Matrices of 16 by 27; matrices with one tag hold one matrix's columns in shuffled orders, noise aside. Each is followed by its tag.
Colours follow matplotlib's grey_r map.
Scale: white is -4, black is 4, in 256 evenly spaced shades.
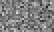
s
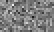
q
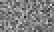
q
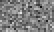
s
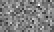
q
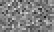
q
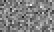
q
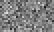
s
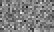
s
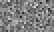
q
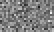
s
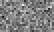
q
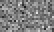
s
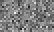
s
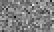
q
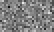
s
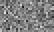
s
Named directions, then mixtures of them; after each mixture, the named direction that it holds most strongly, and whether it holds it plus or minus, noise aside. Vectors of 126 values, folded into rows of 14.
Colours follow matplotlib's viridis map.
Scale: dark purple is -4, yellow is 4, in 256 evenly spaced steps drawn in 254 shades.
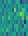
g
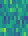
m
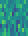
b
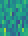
b, plus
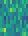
m, plus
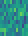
m, plus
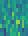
b, minus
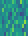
g, minus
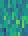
m, minus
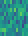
m, plus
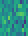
g, plus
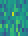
b, minus
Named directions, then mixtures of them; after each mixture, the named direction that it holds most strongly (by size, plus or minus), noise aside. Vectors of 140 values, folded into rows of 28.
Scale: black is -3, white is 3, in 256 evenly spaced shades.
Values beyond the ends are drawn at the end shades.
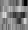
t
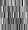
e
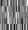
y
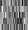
e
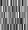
y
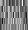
e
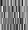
e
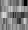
t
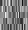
y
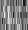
e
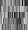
e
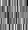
y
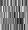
e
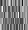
e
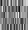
y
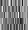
e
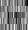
y
